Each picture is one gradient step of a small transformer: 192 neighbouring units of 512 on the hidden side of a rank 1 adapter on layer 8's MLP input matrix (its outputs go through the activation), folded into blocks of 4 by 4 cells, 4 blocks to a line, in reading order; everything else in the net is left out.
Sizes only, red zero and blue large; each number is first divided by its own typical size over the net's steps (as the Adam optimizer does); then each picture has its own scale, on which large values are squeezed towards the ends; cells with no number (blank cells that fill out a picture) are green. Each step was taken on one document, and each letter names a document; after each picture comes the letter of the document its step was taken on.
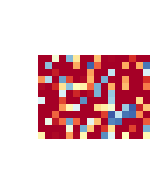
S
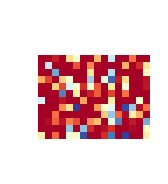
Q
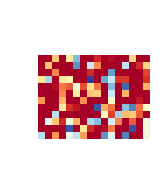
Q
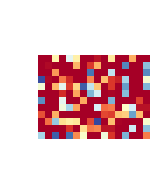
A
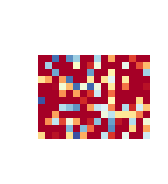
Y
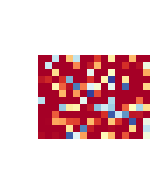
Y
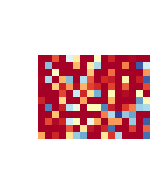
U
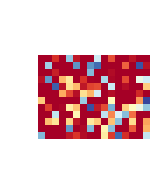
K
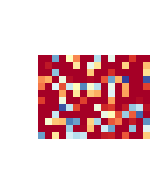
A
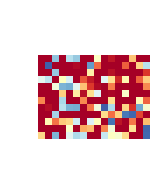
S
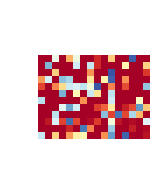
Q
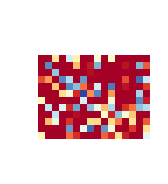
K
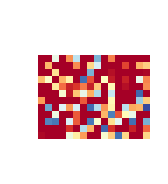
K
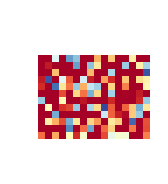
U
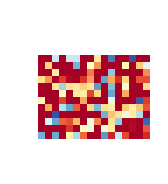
S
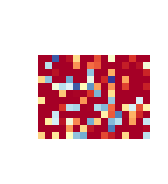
Y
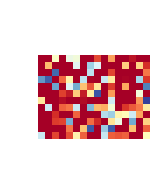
U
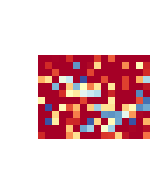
K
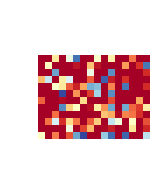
Q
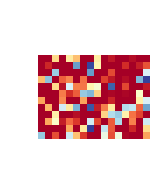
U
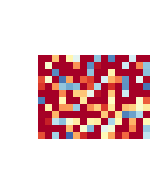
S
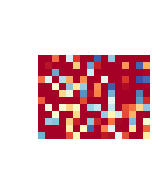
K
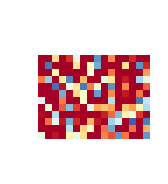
U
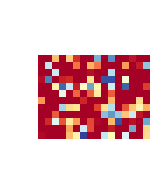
Q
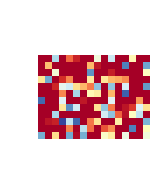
A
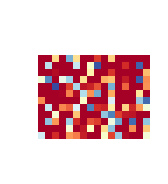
K
